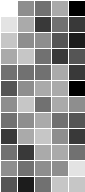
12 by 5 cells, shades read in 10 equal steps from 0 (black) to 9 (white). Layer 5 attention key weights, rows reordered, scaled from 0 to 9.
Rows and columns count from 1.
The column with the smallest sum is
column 5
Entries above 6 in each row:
1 1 1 1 0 0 1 0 1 0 1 2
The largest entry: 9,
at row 1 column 1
